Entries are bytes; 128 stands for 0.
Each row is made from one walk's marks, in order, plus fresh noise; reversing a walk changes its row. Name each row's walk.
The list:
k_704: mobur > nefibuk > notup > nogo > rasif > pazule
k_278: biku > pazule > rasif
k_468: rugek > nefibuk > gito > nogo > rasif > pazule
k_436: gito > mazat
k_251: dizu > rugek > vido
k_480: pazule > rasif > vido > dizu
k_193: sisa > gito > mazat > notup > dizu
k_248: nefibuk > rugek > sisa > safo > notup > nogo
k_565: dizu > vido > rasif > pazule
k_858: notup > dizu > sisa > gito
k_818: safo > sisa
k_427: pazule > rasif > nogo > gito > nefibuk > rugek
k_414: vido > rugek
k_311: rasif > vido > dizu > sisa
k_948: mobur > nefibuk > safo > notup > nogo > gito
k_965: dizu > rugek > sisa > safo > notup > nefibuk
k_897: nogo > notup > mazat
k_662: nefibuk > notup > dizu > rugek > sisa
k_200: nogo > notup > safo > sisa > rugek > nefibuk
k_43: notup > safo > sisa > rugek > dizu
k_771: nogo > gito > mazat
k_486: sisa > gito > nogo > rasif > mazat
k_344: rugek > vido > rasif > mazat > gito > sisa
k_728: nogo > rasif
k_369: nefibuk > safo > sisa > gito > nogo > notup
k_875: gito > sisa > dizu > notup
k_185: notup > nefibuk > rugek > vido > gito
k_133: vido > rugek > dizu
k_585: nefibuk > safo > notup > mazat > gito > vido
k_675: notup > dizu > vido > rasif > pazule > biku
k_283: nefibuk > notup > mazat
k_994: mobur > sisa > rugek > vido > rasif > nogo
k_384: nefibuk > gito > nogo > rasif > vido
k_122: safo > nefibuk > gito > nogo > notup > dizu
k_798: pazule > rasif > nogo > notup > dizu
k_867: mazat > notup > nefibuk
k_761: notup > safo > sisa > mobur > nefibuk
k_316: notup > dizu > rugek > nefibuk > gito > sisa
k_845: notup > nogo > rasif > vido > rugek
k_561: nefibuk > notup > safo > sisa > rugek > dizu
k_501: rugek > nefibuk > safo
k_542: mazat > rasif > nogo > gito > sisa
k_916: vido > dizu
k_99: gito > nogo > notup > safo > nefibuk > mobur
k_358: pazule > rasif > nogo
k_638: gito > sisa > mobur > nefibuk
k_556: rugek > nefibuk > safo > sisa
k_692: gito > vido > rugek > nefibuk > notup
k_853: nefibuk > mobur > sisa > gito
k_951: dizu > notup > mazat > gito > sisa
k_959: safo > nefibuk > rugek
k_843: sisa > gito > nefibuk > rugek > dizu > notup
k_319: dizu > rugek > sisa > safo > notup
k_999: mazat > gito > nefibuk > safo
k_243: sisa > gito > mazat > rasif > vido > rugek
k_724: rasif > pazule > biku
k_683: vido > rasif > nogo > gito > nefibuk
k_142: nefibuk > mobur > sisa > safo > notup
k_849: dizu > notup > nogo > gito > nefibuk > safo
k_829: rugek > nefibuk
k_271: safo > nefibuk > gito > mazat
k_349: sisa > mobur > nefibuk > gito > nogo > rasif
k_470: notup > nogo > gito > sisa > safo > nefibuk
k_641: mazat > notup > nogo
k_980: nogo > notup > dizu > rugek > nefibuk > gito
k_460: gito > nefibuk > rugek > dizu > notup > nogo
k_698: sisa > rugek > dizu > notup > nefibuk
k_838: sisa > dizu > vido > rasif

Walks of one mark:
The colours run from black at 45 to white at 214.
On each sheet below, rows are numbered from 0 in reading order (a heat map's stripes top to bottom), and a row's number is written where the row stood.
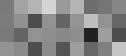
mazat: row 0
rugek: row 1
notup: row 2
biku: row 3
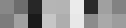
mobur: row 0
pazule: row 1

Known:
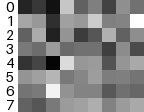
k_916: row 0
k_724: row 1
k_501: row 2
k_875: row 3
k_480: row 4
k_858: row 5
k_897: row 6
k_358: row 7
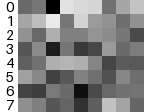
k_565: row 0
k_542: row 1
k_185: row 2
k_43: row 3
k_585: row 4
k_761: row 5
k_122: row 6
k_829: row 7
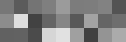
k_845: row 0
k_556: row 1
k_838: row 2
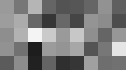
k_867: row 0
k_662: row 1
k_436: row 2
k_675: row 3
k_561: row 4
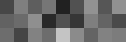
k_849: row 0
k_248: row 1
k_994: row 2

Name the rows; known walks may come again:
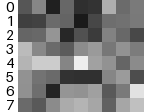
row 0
k_561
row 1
k_122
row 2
k_248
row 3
k_638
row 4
k_344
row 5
k_698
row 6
k_675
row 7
k_728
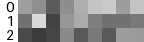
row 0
k_468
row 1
k_818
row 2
k_798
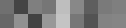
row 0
k_994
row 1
k_311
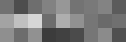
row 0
k_845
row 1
k_951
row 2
k_843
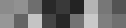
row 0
k_200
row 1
k_980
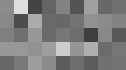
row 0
k_556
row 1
k_683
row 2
k_875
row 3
k_243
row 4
k_193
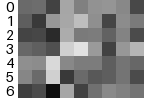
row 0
k_414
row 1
k_384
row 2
k_251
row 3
k_838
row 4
k_283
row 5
k_369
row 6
k_133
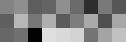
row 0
k_142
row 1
k_999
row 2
k_565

